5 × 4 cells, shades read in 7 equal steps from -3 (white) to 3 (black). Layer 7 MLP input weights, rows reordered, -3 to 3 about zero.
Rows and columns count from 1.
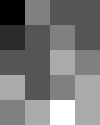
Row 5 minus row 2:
-2 -2 -3 -2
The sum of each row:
5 4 1 -1 -5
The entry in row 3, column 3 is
-1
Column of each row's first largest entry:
1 1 1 2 1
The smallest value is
-3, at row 5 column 3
